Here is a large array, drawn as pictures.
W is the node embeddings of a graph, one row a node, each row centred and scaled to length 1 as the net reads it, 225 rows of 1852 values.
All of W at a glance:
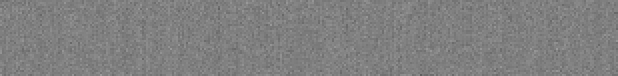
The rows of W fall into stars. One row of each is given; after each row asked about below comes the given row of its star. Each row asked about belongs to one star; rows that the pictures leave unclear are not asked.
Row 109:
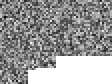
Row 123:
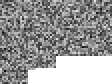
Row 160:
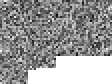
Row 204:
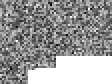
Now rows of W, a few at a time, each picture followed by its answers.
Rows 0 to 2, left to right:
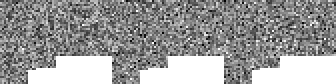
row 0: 109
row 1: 160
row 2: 123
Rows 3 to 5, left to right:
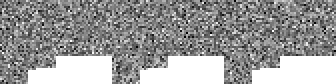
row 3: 123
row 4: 204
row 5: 123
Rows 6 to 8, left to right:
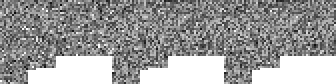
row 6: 109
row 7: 160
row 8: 160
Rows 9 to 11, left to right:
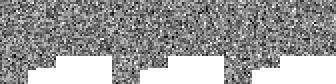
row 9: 123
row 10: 123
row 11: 123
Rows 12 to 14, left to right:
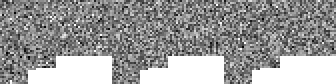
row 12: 109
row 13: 160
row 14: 123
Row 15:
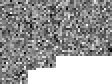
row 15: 123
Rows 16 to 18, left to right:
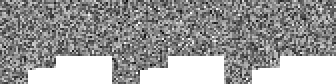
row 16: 123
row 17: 160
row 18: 204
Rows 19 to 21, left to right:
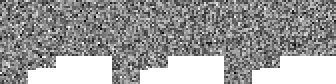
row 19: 123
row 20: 160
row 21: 109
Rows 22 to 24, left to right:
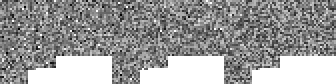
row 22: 109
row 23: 123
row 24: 204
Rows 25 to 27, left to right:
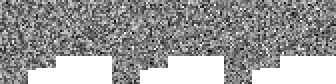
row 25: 204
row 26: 204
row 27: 204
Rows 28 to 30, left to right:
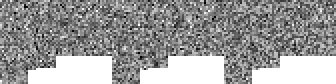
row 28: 109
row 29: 109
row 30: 109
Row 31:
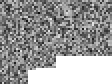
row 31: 123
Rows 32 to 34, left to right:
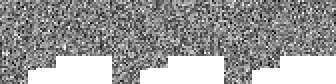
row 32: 123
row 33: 123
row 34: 160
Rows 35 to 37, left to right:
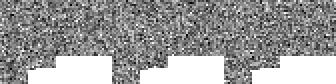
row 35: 109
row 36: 160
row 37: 109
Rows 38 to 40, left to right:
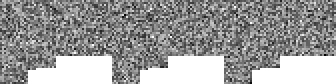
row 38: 123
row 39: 160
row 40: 109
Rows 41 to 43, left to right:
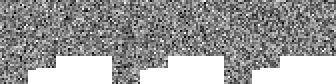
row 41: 109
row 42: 204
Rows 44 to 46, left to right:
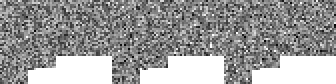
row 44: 204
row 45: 109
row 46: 204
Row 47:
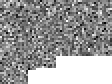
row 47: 160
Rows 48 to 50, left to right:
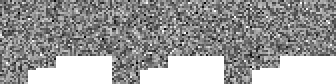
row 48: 123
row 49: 204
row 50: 204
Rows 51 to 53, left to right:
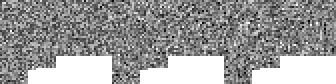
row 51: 123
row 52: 123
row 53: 123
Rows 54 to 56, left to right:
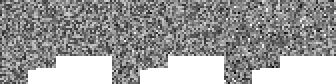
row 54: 123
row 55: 204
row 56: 109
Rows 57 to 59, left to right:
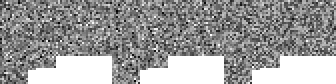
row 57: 123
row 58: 204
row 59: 204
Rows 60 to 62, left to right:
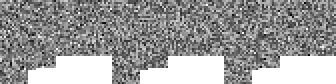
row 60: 160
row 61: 160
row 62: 204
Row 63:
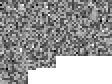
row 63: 109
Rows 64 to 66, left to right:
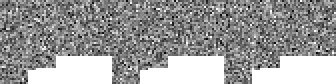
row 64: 204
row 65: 160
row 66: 109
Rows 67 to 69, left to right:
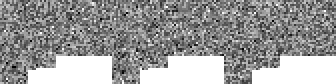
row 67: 204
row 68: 109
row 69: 204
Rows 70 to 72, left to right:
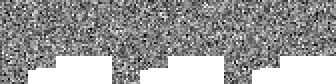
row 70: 123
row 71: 160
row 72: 160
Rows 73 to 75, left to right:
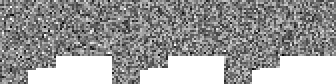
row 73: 109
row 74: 204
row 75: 160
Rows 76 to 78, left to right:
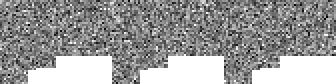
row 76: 160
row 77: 204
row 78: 109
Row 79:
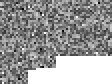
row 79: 123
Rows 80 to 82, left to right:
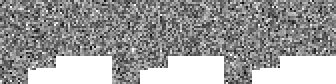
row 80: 109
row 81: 109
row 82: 123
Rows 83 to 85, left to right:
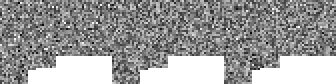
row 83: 123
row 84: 109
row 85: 160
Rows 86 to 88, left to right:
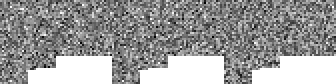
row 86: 109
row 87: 109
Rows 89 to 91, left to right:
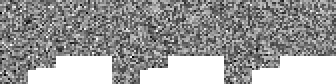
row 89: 123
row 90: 109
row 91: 204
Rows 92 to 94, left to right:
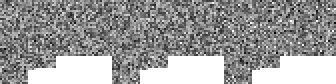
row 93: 204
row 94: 160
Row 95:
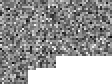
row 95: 123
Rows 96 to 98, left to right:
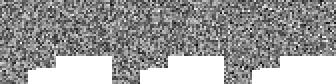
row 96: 123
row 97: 109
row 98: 160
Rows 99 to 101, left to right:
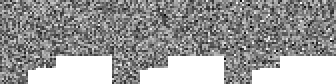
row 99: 123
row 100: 123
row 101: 204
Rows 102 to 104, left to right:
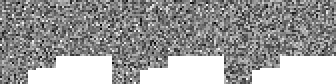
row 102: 123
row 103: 160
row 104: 204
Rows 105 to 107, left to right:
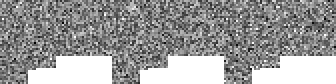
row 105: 109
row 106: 109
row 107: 109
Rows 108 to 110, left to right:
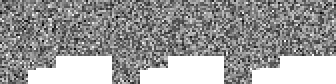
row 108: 123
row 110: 123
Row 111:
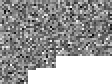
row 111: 204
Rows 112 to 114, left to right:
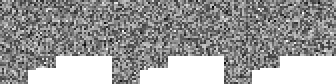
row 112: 160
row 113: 123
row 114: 160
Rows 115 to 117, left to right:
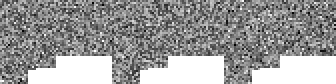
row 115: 109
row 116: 123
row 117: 204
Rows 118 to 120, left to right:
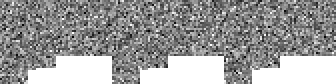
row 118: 204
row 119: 109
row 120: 109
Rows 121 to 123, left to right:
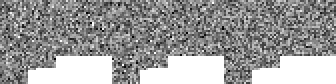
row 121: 123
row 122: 204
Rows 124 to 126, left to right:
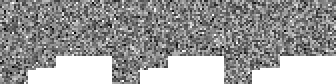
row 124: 204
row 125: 109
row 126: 160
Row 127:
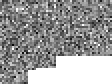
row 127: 109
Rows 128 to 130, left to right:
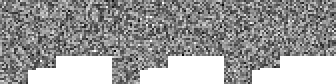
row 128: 109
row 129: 123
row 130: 160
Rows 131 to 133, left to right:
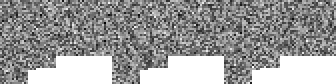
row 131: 160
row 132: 204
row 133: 204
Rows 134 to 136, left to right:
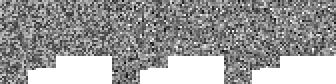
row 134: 204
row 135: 123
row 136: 160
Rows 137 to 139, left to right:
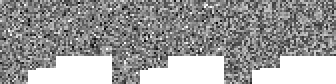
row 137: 160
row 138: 160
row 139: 109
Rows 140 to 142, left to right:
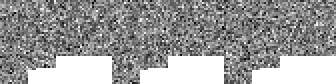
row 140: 109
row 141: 204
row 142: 123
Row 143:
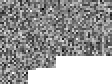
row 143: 160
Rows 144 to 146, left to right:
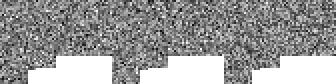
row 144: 109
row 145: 160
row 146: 109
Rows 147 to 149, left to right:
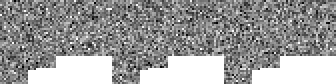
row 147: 160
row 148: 160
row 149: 160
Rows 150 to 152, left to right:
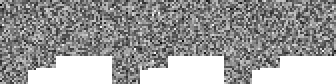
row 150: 160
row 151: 109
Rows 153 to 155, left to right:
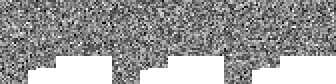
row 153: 160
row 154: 160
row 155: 123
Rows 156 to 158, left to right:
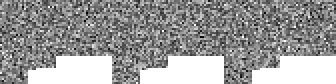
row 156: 123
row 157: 204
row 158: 123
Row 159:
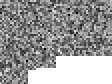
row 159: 160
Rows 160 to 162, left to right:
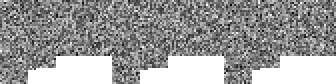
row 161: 204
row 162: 204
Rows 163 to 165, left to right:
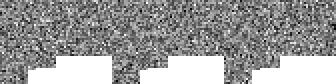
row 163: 123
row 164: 204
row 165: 204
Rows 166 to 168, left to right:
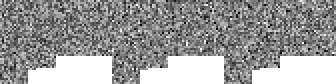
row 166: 109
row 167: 160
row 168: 109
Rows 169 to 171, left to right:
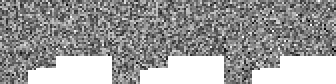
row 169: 160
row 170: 204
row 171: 123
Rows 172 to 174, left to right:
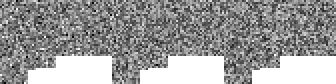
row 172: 204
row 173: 109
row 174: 109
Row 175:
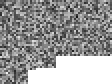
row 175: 123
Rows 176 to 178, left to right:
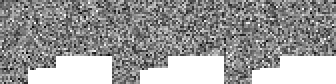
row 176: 109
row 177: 160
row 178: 123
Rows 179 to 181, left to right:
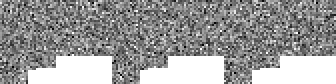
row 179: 204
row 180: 160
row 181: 204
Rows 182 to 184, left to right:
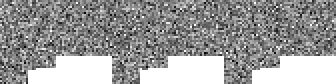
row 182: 204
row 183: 109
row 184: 123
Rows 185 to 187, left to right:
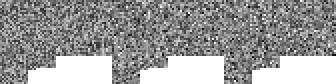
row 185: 160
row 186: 123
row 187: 109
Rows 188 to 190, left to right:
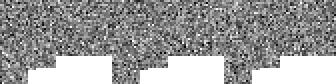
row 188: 123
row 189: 160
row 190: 204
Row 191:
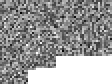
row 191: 160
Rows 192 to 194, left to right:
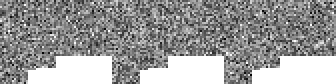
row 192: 160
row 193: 204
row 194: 123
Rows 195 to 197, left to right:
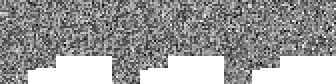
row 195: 109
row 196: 109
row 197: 160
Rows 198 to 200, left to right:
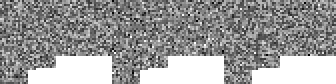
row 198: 123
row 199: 123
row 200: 204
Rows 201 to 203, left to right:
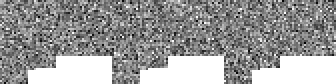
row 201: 204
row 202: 123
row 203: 109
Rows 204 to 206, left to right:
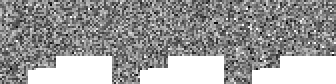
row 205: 160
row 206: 109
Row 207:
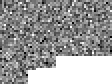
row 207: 123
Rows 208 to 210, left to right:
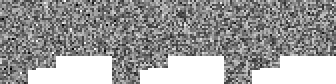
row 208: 109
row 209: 204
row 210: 204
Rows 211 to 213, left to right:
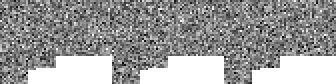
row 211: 160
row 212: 160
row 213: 109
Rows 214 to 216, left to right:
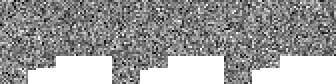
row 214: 160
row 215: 160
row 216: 204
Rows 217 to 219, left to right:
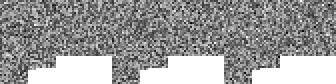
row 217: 123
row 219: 109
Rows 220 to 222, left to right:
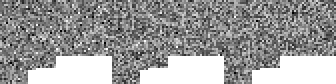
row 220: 160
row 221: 123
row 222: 204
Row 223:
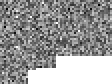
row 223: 109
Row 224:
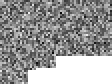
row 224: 160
